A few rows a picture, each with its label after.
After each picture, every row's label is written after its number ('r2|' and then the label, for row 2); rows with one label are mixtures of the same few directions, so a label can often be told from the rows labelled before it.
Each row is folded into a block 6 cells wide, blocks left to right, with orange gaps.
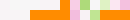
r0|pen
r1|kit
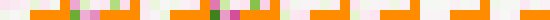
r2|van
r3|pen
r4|kit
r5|pen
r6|pen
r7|pen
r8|van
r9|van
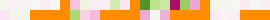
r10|pen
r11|pen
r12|van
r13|van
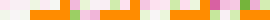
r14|van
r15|pen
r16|van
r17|van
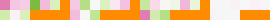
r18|van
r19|kit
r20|pen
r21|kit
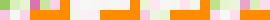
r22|van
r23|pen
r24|pen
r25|van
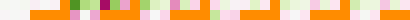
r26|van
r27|van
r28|van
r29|pen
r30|van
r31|van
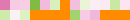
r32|van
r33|pen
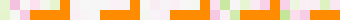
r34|kit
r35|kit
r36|kit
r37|kit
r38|pen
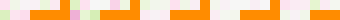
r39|pen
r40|pen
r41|van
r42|pen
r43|van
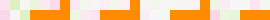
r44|kit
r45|pen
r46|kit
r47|pen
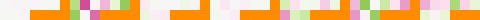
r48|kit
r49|kit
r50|pen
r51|kit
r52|pen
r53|kit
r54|van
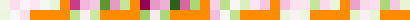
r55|kit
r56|van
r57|van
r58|kit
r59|van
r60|van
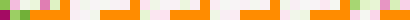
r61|pen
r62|kit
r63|pen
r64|pen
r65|pen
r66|van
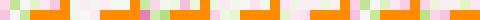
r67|kit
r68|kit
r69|pen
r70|pen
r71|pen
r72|kit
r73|pen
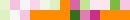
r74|kit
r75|pen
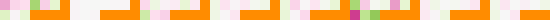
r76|van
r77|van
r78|pen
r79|kit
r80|kit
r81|pen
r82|kit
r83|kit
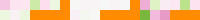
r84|van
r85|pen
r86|pen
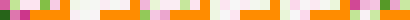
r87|pen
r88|van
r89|pen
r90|kit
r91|kit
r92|van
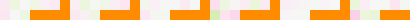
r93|kit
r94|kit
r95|pen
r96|pen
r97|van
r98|pen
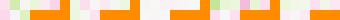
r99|kit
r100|kit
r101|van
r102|van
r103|van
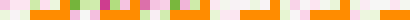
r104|van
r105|van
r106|van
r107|pen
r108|kit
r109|pen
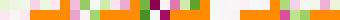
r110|van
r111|kit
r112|kit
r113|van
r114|pen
